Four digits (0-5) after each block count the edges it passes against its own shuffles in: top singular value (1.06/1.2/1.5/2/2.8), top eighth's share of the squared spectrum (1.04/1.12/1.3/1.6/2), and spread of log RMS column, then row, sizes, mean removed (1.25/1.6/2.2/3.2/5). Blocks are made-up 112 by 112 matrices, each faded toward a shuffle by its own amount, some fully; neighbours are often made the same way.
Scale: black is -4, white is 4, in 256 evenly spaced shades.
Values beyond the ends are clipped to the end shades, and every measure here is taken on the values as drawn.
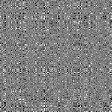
5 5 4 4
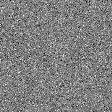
0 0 0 0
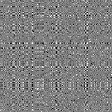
5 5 4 4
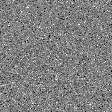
0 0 0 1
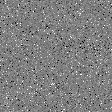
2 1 0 0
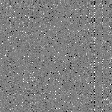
4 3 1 1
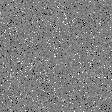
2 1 0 0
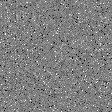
2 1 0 0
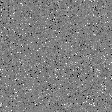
3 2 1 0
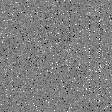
3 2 1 0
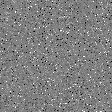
1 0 0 0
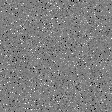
0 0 0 0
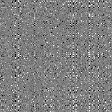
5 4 3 3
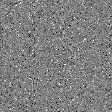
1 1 2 0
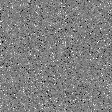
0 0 1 0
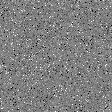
2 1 0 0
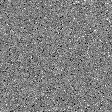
0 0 0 0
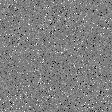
0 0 0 0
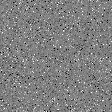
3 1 0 1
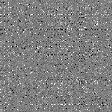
4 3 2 2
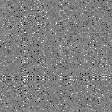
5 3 2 2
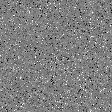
0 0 0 0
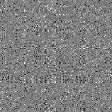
4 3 2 2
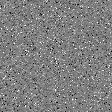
2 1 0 0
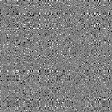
5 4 3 3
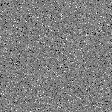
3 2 0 0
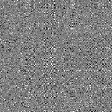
5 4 3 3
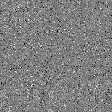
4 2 1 1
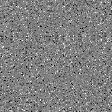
4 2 1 1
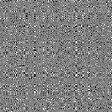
5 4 3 3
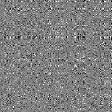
5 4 3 3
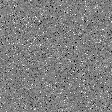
2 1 0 0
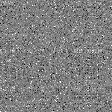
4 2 1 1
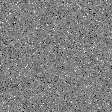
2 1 0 0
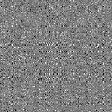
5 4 3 3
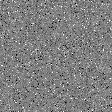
0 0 0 0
